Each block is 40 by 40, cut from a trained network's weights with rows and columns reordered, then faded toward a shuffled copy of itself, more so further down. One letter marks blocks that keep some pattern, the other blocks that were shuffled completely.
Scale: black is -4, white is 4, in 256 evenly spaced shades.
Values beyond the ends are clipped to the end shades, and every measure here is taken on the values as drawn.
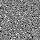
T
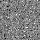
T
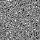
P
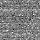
P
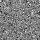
T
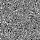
T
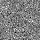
T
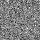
T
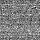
P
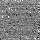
P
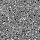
T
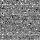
P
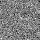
T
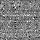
P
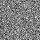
P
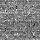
P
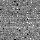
P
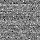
P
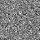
P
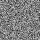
T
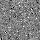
T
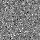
T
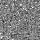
T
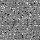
P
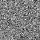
P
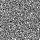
T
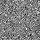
T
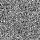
T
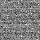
P
